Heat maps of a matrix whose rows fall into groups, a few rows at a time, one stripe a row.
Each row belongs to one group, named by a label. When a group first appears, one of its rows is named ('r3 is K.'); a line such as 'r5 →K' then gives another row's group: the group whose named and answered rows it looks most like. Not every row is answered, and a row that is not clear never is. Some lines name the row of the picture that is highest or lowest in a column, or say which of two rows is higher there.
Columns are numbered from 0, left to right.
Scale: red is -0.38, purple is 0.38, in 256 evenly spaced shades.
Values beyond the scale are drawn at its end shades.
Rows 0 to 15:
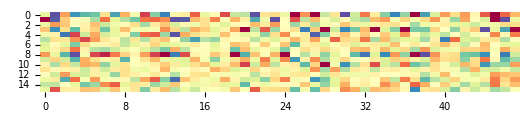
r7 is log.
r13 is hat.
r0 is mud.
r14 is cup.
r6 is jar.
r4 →hat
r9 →jar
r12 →mud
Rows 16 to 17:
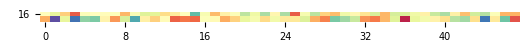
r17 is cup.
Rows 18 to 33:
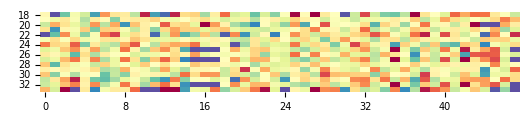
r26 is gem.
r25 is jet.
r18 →mud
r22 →cup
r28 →mud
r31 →log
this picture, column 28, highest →23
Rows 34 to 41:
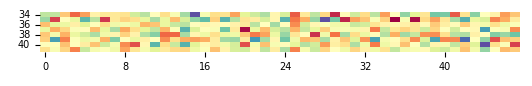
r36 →mud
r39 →mud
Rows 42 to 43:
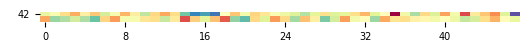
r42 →jet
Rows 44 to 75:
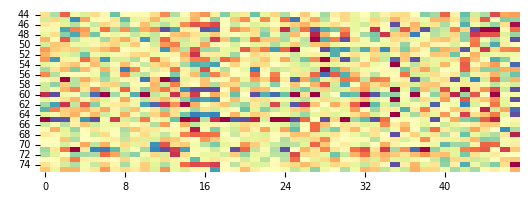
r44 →mud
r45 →jar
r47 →hat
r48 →gem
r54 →jet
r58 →cup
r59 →jet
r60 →mud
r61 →jet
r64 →jet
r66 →gem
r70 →gem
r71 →log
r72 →cup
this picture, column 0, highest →63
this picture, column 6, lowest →60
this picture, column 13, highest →57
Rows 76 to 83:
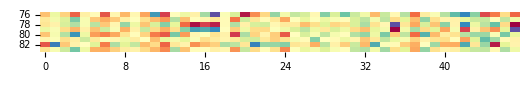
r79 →jet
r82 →mud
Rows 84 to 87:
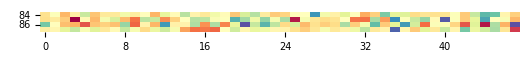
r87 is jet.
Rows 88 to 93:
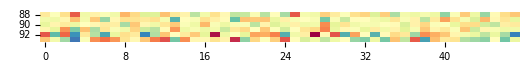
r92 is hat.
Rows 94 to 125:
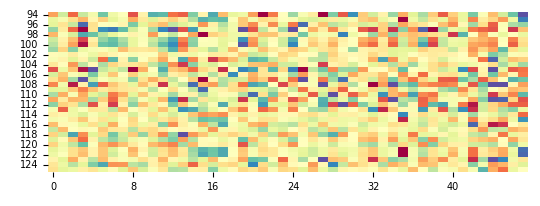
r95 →jet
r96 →jar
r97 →log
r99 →log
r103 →hat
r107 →jar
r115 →jet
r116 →gem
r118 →hat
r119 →log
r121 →jet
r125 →hat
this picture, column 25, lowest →105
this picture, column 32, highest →113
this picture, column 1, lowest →113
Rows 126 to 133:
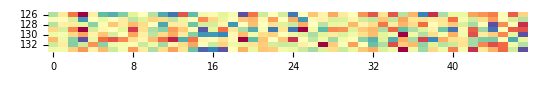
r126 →log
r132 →gem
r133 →jet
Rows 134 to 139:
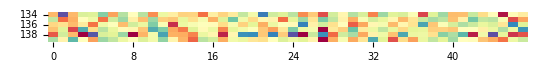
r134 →mud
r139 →gem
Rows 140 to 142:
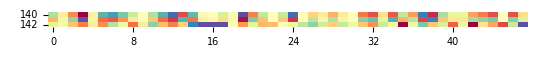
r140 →log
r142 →jet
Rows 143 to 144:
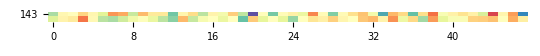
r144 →log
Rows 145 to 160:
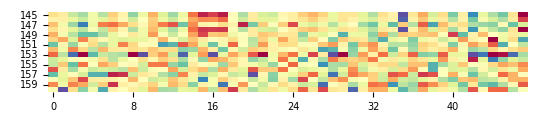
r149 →jar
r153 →hat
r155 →hat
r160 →mud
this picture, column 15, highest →158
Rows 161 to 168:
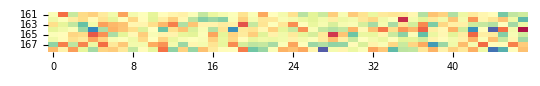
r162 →jet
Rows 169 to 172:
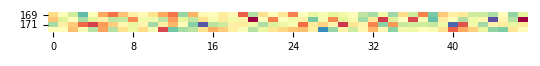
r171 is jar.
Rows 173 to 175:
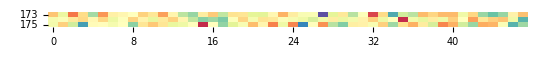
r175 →jar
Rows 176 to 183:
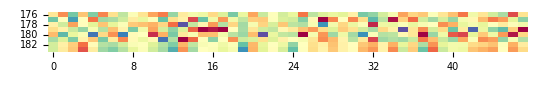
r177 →gem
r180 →mud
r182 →log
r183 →log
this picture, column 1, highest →180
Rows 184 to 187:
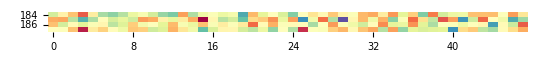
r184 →log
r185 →jar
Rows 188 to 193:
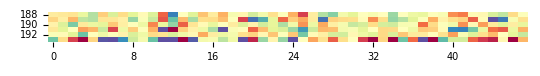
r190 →mud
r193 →log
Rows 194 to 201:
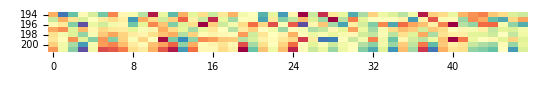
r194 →mud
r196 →jar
